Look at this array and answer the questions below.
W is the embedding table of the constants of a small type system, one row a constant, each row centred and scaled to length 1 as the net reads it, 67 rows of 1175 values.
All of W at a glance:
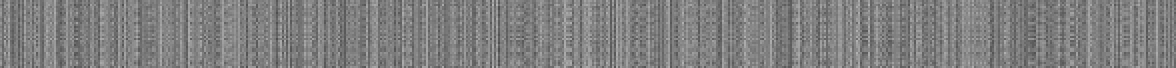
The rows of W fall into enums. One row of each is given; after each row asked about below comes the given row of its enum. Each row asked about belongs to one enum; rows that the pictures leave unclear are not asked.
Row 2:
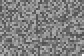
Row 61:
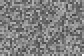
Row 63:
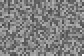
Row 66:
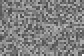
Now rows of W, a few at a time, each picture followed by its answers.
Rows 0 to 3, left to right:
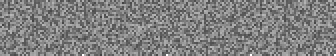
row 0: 63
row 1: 66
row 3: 63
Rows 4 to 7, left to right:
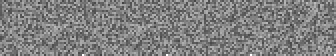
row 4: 66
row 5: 66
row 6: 2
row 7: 61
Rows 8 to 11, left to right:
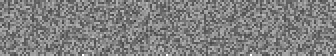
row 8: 63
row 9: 61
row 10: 2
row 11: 63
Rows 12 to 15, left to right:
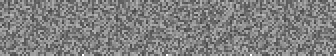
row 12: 63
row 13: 63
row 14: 61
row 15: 63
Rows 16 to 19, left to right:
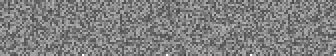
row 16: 63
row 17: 2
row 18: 66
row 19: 2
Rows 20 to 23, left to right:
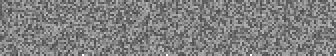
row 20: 66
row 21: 61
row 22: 63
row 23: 63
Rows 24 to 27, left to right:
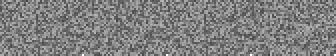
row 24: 2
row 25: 63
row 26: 2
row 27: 66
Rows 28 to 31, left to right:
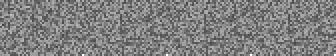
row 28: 63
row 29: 2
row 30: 2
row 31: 2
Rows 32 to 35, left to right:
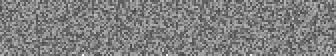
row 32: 2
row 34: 63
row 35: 61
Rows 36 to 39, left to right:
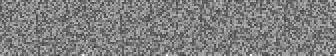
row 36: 2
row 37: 2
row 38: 63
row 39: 63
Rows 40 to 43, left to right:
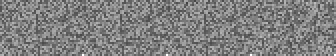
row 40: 2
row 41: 2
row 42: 2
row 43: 61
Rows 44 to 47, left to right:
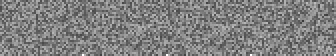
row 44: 2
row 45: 66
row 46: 66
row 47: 61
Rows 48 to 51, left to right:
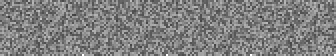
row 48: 61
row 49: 63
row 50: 63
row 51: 61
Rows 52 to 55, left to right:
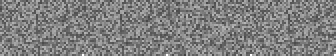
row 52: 2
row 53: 2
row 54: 66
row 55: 2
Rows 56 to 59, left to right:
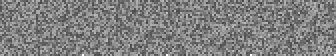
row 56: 2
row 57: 63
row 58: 66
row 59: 61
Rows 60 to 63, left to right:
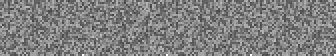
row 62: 63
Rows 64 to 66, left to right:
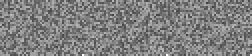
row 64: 63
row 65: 61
